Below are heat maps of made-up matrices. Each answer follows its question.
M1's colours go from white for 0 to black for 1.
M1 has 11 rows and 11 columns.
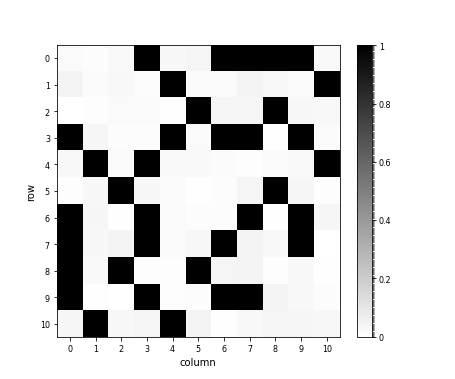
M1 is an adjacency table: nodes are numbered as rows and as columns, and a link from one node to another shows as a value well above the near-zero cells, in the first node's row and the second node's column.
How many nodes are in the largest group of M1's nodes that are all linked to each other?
5
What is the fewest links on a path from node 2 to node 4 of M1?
4
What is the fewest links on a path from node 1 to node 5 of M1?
5
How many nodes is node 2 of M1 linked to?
2
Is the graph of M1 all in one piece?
yes
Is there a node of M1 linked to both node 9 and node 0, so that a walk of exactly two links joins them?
yes
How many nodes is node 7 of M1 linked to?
4
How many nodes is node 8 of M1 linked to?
3
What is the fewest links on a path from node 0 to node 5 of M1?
2
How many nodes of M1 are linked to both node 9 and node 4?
1
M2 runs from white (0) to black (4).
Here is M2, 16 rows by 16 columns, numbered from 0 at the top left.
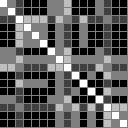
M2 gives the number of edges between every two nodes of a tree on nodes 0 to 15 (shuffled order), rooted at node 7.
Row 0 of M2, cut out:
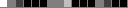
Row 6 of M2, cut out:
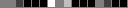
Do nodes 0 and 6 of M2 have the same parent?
yes
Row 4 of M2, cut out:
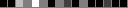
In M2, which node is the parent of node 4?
2
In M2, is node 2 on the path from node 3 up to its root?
yes
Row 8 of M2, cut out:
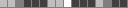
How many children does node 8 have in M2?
4
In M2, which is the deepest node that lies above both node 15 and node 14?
13
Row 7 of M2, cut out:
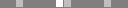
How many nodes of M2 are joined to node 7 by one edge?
3
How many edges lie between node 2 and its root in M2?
1
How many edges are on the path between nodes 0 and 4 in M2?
4
